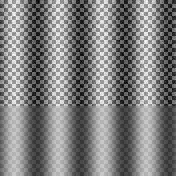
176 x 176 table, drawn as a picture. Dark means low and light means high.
No overall slope runs across the table. The bottom part is calmer, past a seam about 60% of the way down. Upright stripes repeat 4 times across the table.
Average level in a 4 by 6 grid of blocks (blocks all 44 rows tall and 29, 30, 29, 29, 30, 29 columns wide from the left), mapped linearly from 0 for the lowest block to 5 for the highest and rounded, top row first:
500500 | 500500 | 500500 | 500500
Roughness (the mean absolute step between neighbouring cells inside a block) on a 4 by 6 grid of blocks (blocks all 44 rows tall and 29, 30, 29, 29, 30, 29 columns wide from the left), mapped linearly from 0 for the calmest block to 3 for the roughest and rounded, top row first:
333333 | 333333 | 111111 | 000000
